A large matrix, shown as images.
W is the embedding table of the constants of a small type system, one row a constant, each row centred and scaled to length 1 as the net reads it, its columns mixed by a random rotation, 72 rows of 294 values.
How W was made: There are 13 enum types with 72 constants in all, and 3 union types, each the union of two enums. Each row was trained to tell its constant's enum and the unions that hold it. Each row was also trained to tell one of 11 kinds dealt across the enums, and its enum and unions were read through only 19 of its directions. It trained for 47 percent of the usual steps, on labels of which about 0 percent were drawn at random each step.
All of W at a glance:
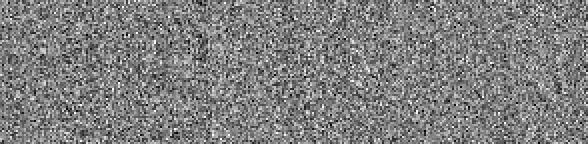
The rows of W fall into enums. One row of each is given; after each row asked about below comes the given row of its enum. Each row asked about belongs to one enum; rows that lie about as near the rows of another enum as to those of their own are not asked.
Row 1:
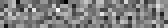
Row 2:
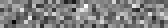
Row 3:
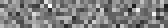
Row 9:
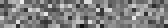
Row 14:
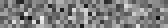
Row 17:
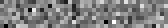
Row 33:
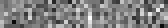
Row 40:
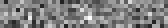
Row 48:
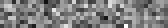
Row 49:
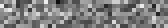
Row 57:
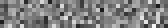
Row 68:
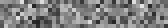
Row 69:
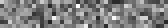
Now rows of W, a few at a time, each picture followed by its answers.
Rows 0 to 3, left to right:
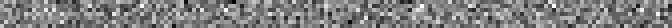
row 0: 49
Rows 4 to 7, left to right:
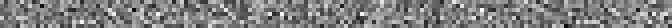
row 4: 40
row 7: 40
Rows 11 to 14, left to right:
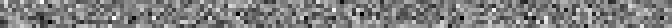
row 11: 17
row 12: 14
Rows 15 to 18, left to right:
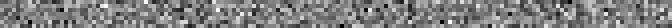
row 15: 33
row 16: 69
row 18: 33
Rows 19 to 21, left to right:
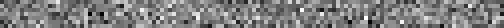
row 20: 49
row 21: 57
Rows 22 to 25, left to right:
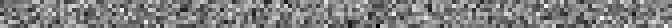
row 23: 33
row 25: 17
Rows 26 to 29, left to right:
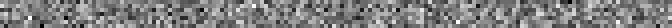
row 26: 17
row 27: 2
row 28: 2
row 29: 2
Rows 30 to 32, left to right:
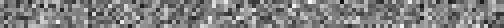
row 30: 2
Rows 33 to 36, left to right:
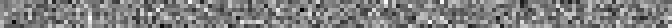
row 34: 40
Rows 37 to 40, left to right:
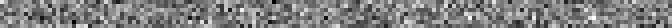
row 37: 33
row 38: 14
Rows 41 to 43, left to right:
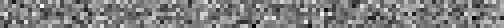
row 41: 17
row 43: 14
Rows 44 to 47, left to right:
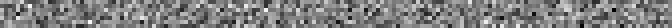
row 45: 33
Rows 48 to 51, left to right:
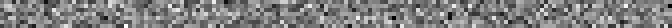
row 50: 57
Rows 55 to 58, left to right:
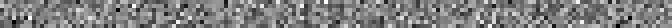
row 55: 57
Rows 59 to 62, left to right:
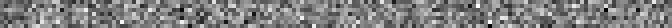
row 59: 2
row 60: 69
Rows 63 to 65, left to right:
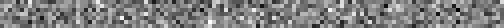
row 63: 1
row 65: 17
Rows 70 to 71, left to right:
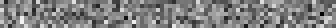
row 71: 57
